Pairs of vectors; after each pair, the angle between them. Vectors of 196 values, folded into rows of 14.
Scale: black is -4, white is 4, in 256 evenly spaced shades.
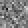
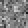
partly opposed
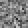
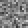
nearly opposite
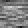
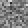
partly opposed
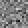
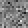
partly aligned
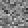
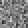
orthogonal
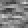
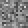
orthogonal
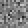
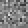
nearly opposite
